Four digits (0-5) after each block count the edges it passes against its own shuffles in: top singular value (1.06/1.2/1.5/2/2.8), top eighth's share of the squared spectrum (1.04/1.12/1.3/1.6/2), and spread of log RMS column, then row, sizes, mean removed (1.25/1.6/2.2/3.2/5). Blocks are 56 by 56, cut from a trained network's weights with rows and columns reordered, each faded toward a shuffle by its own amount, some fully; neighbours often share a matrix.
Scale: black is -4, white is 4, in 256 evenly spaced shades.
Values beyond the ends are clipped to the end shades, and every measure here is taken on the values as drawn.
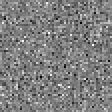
2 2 0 1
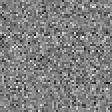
3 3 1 2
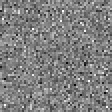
2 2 0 0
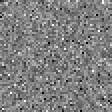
0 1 0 0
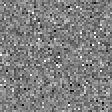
2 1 0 0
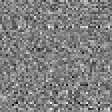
4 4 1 2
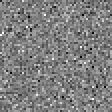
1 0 0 0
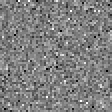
0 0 0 0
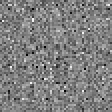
3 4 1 2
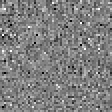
2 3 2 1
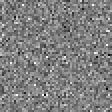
2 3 1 1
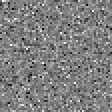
0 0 0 0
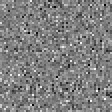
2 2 0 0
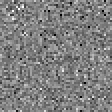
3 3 1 1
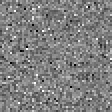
0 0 0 0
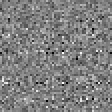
3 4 2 2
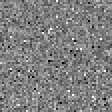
1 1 0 0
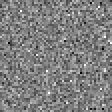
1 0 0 0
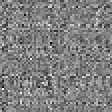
4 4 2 3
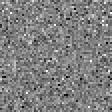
0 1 0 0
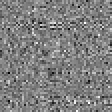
3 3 1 3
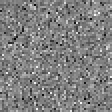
1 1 0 0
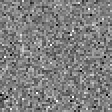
0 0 0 0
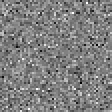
2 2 0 2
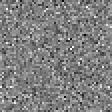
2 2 0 1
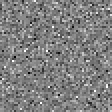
0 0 0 0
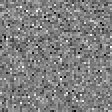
1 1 0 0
